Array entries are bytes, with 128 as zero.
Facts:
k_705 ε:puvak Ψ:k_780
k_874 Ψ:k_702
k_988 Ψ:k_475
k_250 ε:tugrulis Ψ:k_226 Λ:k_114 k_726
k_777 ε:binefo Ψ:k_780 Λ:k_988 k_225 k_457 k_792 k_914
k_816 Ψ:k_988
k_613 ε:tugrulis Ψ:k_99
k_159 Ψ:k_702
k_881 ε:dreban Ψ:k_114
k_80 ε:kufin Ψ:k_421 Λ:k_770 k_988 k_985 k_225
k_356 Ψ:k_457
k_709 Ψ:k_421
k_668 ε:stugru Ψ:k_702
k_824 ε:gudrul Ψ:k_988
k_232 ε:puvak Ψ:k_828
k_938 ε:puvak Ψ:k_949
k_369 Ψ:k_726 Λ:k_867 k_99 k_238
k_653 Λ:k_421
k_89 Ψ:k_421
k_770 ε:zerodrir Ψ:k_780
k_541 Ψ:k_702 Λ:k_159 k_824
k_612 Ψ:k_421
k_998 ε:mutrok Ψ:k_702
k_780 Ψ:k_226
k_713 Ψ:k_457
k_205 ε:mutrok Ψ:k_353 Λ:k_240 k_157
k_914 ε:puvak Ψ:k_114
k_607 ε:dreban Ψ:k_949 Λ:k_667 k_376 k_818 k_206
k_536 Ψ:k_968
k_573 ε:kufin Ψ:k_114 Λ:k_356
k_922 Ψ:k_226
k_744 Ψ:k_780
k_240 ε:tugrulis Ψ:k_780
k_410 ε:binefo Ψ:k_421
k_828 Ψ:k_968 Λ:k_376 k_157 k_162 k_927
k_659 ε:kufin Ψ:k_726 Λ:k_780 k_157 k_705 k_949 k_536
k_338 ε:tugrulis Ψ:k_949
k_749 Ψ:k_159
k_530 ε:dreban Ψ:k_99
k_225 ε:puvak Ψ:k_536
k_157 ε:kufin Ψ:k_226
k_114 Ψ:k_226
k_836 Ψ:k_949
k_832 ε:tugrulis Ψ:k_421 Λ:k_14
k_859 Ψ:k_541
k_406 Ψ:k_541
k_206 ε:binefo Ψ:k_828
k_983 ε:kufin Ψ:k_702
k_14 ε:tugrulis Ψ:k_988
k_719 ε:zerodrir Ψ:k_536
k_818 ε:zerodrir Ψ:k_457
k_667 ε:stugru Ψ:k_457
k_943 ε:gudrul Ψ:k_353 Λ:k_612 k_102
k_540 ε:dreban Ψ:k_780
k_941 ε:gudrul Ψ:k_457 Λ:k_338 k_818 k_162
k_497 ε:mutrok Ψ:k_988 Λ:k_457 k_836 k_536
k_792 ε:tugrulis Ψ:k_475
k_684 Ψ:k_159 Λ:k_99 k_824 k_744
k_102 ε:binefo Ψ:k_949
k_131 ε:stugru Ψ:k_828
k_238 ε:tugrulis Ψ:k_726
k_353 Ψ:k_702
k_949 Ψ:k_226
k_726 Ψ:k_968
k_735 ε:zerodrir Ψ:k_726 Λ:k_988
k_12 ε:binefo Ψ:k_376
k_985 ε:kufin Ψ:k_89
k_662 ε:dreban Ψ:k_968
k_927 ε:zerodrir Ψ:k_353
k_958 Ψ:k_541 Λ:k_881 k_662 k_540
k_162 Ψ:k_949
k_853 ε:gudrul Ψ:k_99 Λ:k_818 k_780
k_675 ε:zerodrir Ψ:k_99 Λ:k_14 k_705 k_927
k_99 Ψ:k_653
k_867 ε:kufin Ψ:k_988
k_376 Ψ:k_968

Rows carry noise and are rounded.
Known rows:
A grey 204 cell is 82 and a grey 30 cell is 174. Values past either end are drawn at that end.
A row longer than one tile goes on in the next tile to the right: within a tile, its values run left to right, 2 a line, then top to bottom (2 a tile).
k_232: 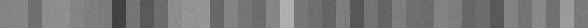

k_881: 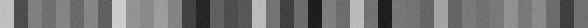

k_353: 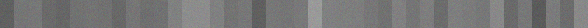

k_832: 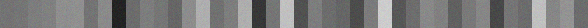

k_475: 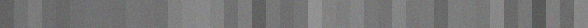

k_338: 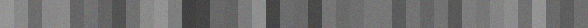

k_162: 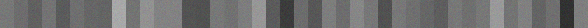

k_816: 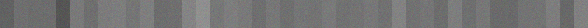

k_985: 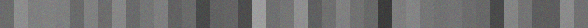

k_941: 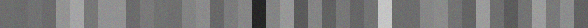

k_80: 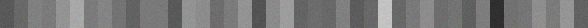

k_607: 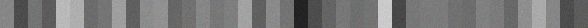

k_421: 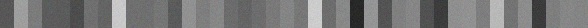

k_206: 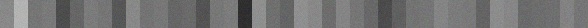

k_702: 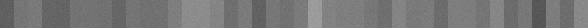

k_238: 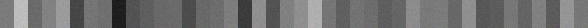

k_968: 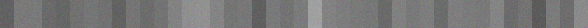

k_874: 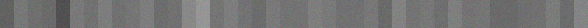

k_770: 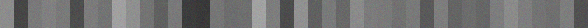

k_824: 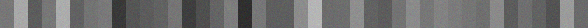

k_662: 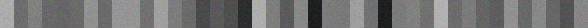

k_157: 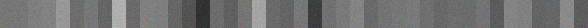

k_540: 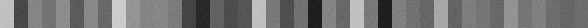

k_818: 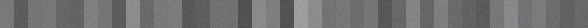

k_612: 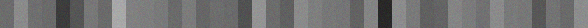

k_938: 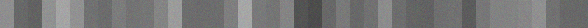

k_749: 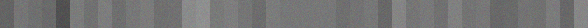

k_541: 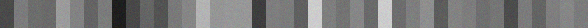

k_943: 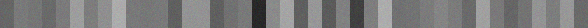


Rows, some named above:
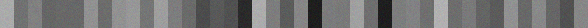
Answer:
k_662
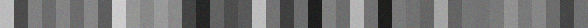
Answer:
k_881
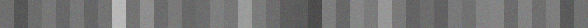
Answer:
k_922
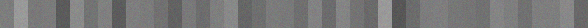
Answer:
k_410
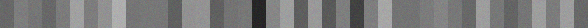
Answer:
k_943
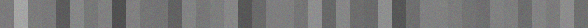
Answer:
k_12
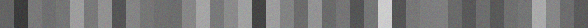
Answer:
k_675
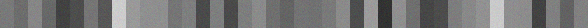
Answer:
k_114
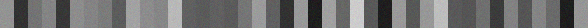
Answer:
k_356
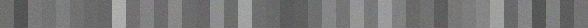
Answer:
k_226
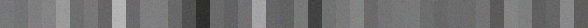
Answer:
k_157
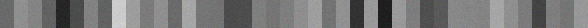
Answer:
k_726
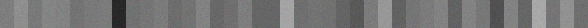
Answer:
k_613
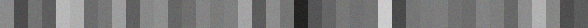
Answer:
k_607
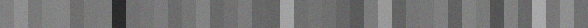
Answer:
k_613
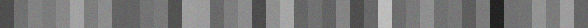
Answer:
k_659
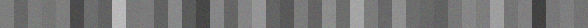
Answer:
k_780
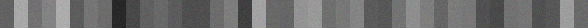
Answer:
k_867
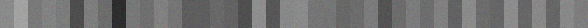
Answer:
k_792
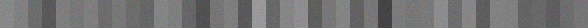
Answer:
k_667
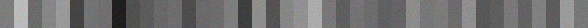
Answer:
k_238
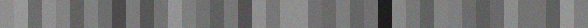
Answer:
k_225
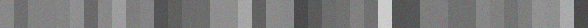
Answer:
k_777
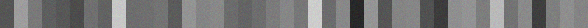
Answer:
k_421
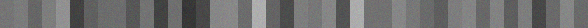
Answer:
k_744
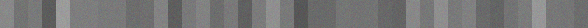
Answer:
k_530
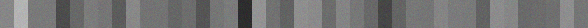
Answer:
k_206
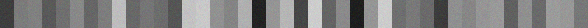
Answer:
k_653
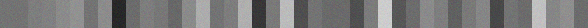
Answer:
k_832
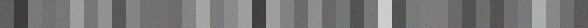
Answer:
k_675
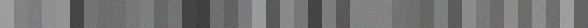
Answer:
k_240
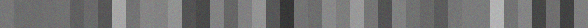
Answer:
k_949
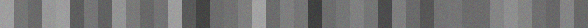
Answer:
k_914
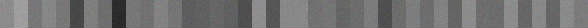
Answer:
k_792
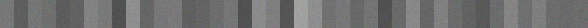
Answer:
k_927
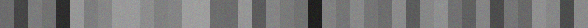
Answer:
k_958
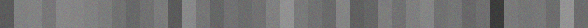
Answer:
k_983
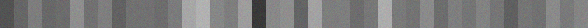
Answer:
k_828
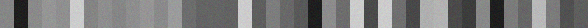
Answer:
k_573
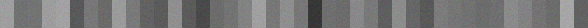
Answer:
k_705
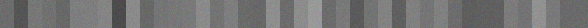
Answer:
k_719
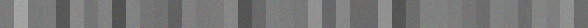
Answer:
k_12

